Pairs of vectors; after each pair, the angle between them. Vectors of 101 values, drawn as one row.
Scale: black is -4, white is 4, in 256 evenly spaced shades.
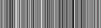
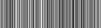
nearly parallel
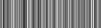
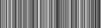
orthogonal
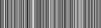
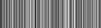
orthogonal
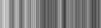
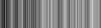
nearly opposite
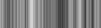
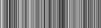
partly aligned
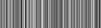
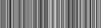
orthogonal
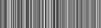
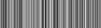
partly aligned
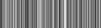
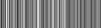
partly aligned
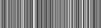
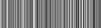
nearly parallel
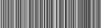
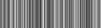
partly aligned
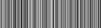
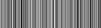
nearly parallel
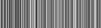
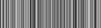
nearly opposite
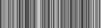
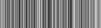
partly aligned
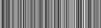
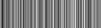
nearly parallel
